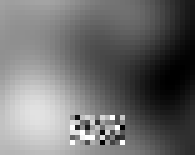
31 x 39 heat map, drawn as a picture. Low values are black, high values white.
Roughest part: bottom middle. Odd patch: rougher, in the bottom middle. Ninth with the highest average: bottom left. Slope: up to the left.
